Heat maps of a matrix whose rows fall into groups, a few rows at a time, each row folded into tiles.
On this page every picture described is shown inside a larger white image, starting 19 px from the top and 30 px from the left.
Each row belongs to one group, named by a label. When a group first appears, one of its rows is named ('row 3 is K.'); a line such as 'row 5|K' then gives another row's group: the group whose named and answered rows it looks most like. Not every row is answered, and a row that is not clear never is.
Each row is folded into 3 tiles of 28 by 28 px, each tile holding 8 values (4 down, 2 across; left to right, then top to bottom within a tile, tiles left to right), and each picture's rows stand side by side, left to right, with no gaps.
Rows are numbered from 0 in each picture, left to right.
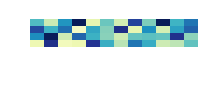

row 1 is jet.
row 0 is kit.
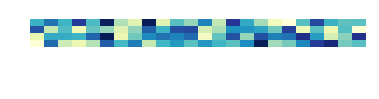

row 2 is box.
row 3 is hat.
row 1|box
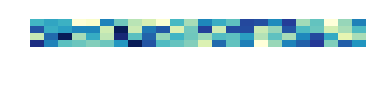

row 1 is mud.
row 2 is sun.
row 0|mud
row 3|mud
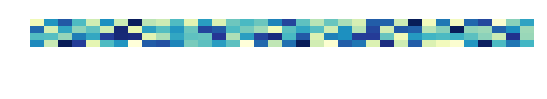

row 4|sun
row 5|hat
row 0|hat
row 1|hat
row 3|kit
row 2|kit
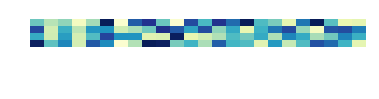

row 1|hat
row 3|hat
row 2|jet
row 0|mud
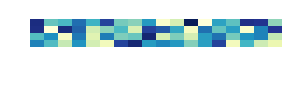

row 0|sun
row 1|mud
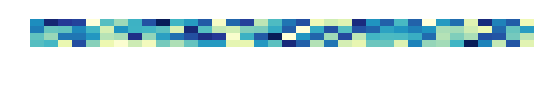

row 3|mud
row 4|sun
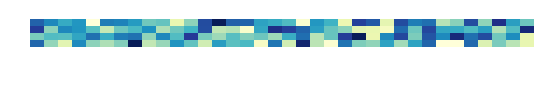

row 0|sun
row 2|jet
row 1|kit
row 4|box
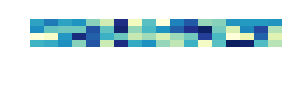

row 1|mud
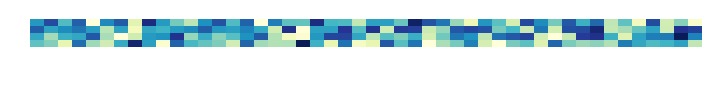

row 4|sun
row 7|box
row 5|kit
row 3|box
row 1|box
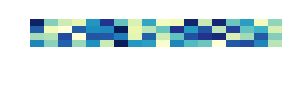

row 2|hat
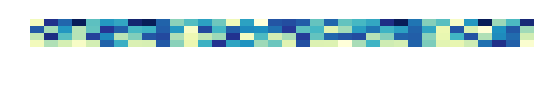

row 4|sun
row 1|sun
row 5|hat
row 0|jet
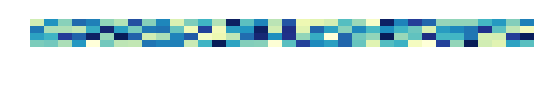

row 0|jet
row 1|hat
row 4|jet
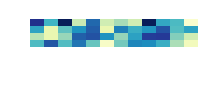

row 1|box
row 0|box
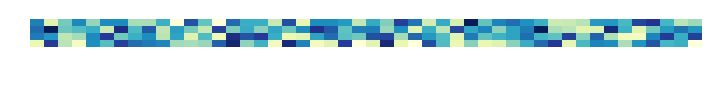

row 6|mud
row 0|kit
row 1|mud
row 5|jet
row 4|kit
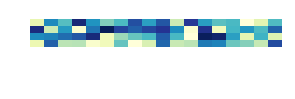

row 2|mud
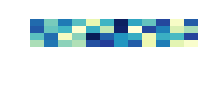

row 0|kit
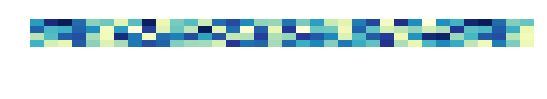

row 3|mud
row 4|kit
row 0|sun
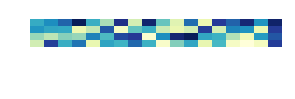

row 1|kit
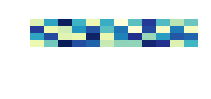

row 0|hat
